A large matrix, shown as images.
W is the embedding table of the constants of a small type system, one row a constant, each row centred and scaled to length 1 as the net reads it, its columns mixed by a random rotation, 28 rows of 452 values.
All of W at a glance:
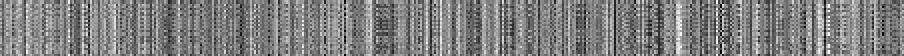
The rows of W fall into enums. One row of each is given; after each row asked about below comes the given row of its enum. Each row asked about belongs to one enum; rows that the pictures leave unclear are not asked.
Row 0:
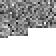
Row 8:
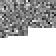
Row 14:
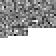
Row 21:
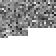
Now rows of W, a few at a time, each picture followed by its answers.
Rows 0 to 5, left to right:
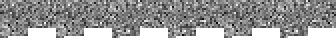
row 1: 0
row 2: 8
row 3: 14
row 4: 0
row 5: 8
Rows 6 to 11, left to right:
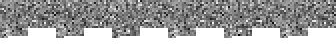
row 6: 21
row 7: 0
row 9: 21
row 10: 14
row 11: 21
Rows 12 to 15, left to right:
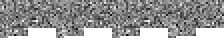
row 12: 14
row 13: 21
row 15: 0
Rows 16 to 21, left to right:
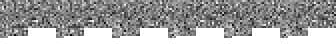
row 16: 14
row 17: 14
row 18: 0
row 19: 21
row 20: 0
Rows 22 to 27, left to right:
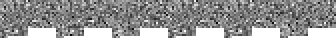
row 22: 8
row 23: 14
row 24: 21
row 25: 8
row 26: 8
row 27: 0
